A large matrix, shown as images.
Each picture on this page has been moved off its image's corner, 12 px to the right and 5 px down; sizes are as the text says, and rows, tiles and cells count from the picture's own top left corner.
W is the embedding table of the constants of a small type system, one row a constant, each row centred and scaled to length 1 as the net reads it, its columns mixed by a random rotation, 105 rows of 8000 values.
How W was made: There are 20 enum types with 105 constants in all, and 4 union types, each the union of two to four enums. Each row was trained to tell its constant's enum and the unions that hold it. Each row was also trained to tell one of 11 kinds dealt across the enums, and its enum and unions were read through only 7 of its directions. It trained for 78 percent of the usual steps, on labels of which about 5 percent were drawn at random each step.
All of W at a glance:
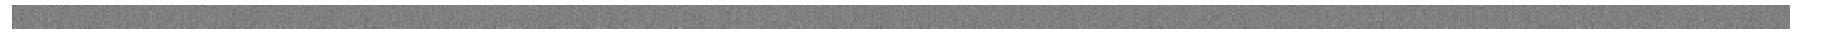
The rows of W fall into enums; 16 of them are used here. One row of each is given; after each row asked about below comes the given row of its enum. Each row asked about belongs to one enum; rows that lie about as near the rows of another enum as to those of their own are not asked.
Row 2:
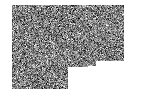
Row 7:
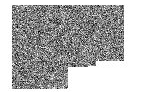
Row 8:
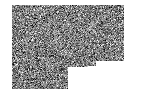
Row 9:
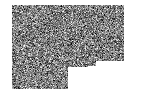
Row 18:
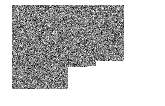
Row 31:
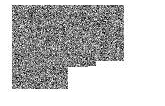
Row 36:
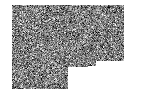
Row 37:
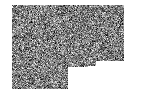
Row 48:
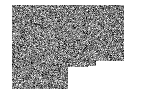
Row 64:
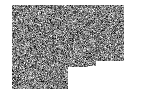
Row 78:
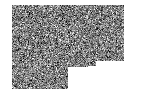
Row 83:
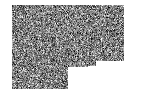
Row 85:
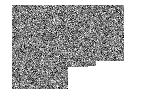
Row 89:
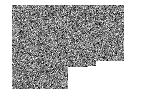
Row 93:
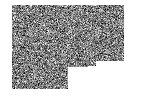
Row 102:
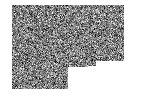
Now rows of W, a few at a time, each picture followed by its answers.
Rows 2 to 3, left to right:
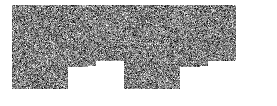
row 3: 93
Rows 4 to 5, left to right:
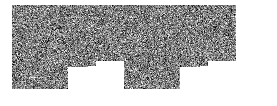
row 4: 8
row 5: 64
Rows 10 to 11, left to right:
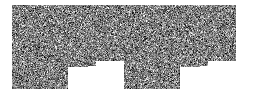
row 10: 31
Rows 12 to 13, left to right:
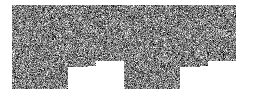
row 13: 89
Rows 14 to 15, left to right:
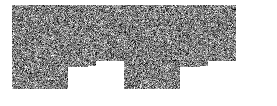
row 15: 83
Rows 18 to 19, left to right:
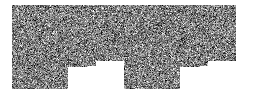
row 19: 9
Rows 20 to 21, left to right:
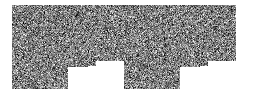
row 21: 64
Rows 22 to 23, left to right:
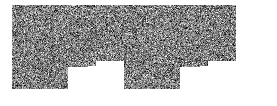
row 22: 83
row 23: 48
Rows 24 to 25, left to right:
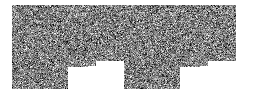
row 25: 18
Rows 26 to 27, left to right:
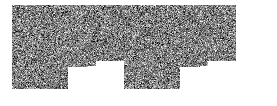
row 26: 36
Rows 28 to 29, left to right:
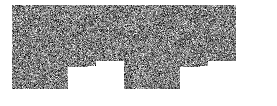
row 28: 83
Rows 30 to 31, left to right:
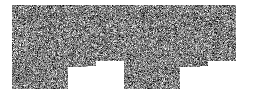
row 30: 31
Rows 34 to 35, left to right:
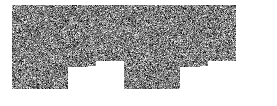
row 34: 2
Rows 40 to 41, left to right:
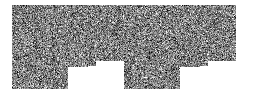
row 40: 64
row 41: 8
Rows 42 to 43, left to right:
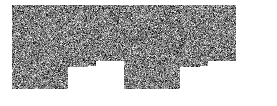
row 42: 48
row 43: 9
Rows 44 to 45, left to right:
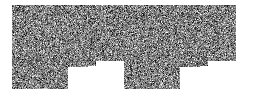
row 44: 83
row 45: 31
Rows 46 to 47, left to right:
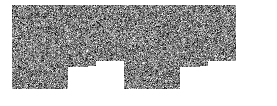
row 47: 85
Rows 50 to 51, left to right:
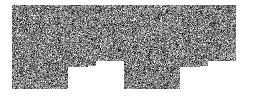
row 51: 8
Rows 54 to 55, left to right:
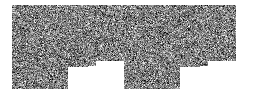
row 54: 8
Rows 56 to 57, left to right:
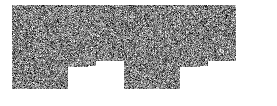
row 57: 83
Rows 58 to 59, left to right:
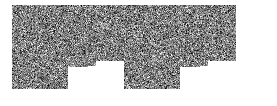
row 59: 85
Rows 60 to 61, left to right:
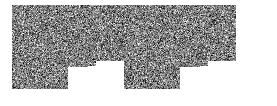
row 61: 31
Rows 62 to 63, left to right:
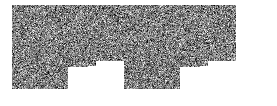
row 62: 48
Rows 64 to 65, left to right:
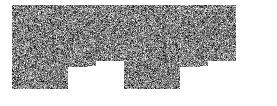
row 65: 64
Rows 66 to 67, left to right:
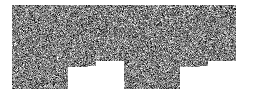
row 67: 36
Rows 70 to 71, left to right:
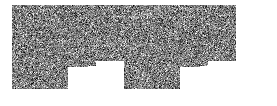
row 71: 37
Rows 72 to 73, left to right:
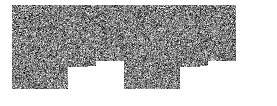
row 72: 31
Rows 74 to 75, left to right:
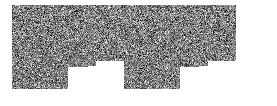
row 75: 18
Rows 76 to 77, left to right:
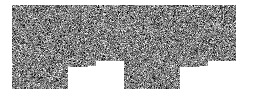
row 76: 7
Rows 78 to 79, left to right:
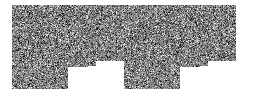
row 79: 9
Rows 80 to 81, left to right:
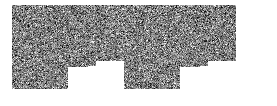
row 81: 36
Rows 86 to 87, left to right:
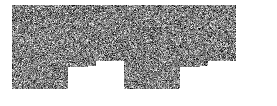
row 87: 9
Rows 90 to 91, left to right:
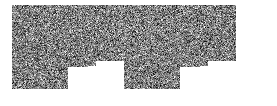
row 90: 8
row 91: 36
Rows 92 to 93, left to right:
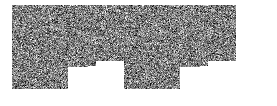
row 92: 9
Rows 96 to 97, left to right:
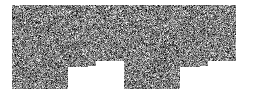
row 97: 7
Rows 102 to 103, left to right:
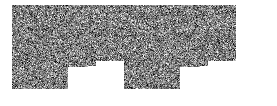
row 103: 36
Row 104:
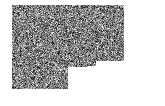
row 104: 37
